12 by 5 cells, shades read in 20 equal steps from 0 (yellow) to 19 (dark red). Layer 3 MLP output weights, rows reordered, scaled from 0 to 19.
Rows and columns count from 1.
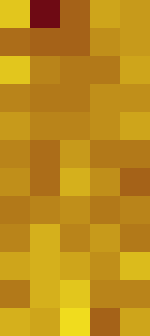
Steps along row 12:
up down up down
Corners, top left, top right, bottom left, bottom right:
2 6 4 5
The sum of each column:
78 100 80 92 82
